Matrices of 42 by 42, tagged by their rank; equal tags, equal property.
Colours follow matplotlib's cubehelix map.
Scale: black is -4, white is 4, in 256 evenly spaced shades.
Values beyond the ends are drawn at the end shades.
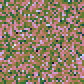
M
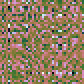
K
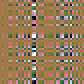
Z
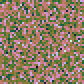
M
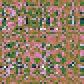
K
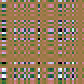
Z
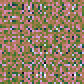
K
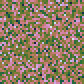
M
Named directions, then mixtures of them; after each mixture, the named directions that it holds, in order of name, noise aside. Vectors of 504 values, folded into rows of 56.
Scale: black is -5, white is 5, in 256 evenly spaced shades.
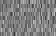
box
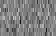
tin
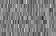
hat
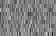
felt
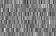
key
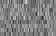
hat, tin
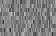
box, felt, key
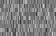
box, hat, tin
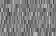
felt, key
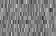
hat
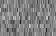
tin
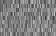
box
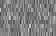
felt, tin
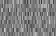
key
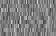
hat, key, tin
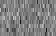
tin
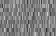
key, tin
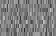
felt, hat, tin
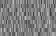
box, hat, key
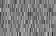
felt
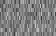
box, felt, tin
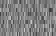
felt, hat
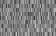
box, felt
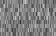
box, hat, tin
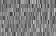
box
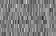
hat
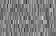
hat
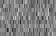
hat, tin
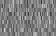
box, key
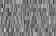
key
